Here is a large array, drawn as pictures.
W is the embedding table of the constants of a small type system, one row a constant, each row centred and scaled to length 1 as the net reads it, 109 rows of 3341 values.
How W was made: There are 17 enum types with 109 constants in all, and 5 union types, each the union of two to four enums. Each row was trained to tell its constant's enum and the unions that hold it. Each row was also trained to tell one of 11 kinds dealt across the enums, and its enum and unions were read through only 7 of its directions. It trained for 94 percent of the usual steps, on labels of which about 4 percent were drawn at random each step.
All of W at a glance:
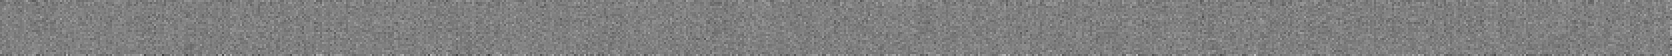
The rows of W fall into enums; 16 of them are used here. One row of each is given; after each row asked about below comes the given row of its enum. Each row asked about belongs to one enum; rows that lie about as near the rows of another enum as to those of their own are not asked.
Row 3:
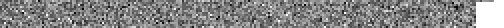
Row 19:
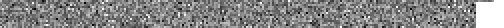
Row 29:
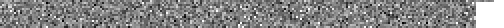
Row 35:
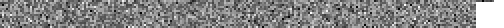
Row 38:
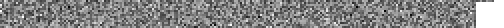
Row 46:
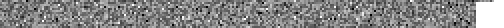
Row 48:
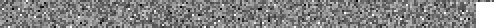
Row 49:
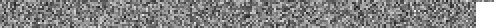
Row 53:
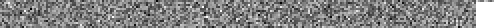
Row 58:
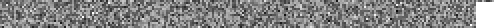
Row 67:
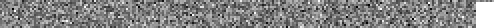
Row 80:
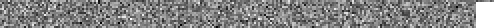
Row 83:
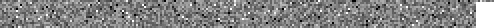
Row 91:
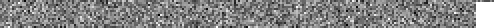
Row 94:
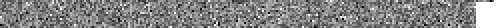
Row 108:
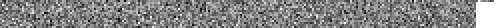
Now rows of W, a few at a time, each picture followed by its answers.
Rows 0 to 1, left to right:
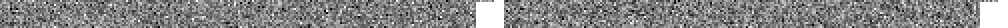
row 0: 83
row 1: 83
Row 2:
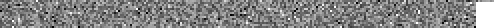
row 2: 3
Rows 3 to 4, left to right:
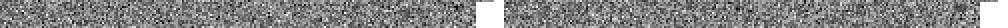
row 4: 58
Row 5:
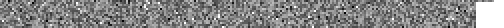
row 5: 46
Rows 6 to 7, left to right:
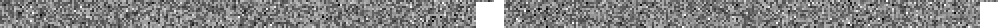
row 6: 58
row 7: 58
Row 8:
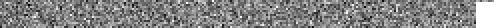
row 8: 38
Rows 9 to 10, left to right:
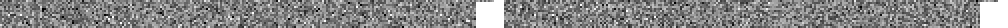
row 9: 58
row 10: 46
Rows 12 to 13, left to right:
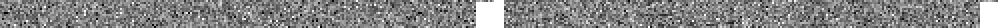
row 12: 53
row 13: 83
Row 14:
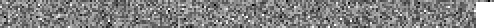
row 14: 48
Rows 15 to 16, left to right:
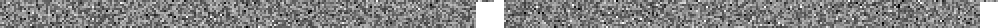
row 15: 80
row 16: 3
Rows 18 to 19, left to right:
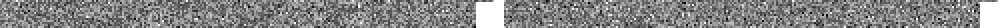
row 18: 108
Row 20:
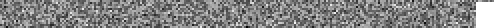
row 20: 80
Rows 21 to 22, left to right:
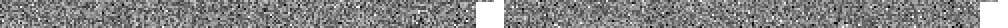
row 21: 108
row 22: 83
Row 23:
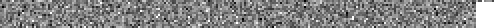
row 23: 49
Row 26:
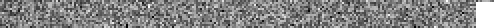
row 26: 3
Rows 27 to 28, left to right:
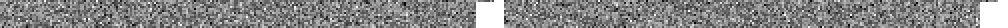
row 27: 91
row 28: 67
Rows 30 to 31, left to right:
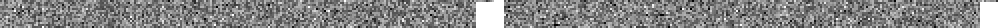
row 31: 49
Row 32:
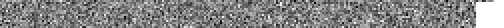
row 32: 80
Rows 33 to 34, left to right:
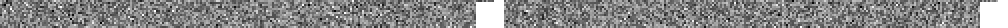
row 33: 94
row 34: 58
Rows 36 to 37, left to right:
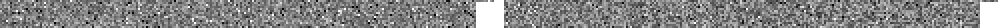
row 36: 83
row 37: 91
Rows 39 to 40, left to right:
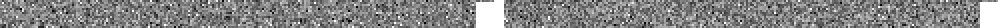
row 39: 29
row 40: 108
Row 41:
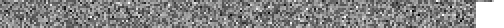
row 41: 108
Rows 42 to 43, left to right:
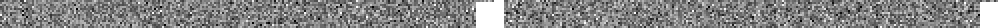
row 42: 83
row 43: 53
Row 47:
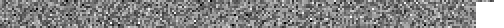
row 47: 94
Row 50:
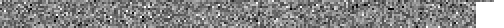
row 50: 46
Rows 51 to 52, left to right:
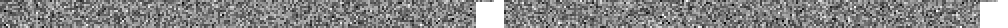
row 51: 3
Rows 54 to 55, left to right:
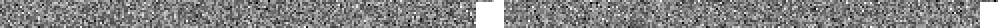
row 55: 19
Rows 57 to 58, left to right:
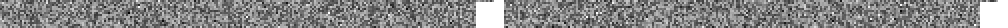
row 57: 53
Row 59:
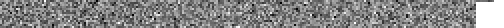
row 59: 35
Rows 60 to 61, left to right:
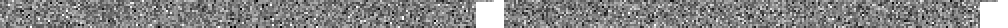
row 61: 3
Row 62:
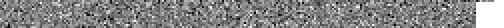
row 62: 29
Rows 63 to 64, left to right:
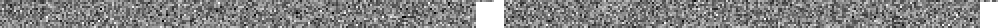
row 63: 58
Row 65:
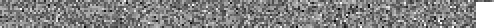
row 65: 19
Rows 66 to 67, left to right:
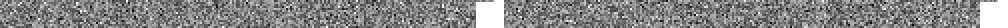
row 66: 46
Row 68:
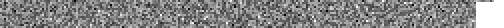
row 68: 80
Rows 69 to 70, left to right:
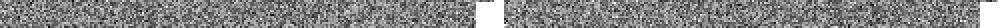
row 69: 91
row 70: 53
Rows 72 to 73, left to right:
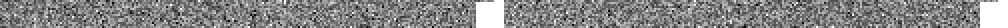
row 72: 38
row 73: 49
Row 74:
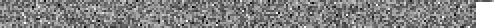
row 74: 19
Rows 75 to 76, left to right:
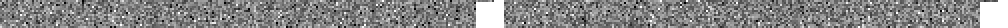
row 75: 49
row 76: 19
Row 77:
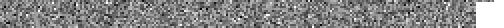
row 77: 94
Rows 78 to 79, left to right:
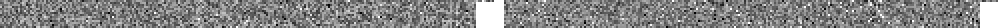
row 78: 48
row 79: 48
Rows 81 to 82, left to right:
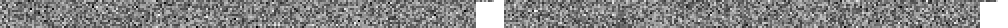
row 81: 108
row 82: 108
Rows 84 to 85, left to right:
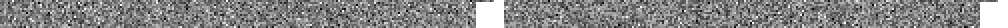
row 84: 19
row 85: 19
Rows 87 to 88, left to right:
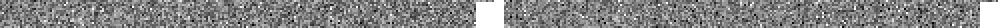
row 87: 49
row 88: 49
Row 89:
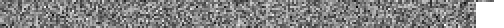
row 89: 94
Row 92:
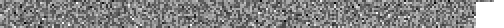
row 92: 80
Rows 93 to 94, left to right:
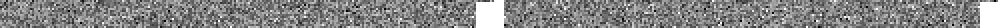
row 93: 91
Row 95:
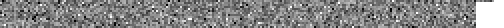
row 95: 108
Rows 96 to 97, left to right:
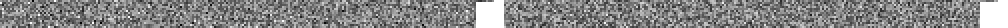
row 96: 19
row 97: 80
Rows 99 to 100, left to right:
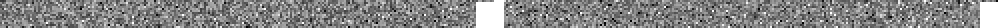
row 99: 53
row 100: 48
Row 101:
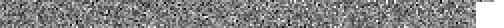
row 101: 3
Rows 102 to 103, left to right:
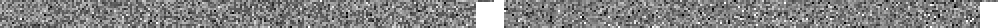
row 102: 91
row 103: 46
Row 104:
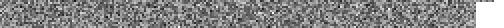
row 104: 49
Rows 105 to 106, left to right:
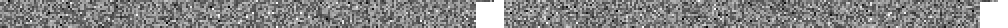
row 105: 35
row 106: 80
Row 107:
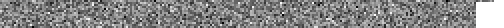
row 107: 91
